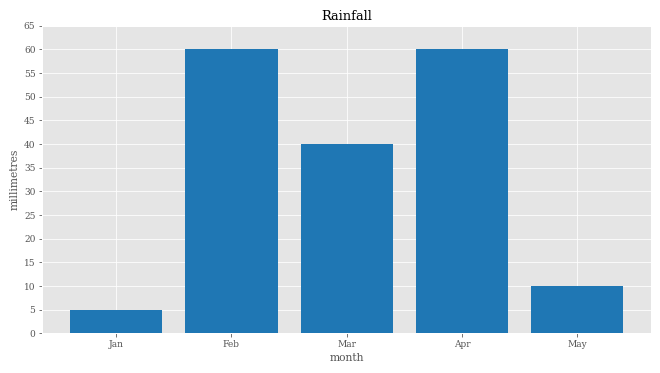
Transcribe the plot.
Title: Rainfall
x-axis: month, ticks Jan Feb Mar Apr May
y-axis: millimetres, ticks 0 5 10 15 20 25 30 35 40 45 50 55 60 65
Values:
5 60 40 60 10
